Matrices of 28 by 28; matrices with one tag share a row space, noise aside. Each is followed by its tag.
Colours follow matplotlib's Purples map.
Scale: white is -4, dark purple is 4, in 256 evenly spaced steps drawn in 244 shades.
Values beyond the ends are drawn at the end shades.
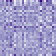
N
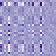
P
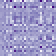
N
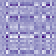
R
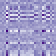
R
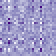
P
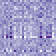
N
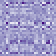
R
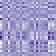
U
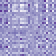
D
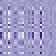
P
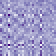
P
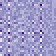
P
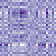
D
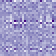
N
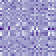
U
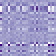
U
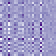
P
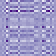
R
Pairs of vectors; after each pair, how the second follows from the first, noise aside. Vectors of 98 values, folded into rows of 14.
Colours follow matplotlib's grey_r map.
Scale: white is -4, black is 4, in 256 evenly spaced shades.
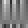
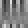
negated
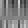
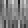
negated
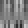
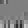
partly zeroed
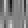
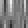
negated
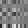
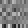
negated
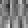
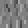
partly zeroed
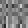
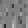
partly zeroed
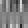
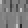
partly zeroed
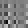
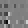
partly zeroed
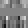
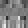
negated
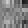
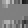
partly zeroed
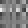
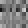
negated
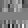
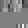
partly zeroed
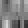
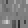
partly zeroed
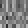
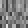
negated
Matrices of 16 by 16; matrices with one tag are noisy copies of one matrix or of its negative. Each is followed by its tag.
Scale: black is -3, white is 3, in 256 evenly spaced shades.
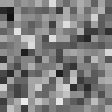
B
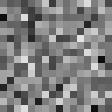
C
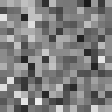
C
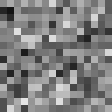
B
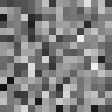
C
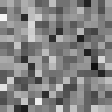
C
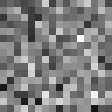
C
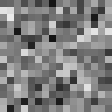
B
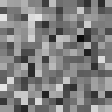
C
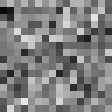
B
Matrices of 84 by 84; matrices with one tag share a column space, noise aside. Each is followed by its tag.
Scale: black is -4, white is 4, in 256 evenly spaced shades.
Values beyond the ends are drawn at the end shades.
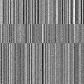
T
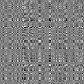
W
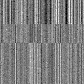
T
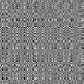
W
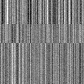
T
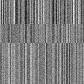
T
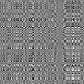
W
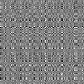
W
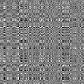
W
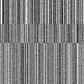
T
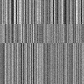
T
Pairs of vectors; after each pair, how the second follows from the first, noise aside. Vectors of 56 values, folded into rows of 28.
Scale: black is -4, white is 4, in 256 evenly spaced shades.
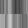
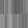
shrunk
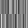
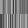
shuffled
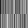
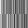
sign-scrambled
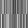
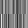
sign-scrambled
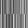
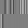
partly zeroed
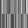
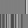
partly zeroed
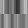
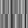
shuffled
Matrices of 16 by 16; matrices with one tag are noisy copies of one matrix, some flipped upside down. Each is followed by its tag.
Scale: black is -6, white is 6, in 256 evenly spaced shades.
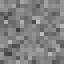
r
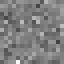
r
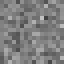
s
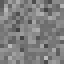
s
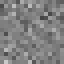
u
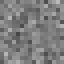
s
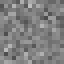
u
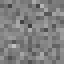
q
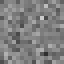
s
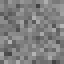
r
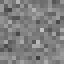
r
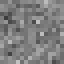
r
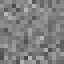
u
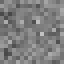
r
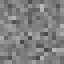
q
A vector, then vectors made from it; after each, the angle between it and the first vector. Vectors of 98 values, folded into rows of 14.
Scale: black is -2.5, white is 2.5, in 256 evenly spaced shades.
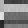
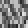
orthogonal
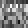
partly aligned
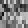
partly opposed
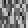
orthogonal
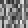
orthogonal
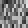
orthogonal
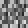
orthogonal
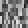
orthogonal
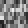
partly aligned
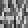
orthogonal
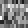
partly aligned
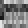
nearly opposite
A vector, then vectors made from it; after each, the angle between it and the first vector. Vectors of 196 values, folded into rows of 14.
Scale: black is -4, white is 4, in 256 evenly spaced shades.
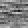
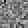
orthogonal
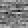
nearly parallel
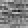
nearly parallel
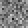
orthogonal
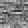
nearly parallel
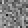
orthogonal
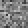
partly opposed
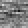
nearly parallel
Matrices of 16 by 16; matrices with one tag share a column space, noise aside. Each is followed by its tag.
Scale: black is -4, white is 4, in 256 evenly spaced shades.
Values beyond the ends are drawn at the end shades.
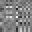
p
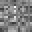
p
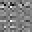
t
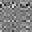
t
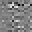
t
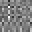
p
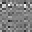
t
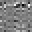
t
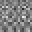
p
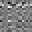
t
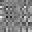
p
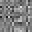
p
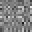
p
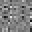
p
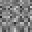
p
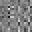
p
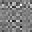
t
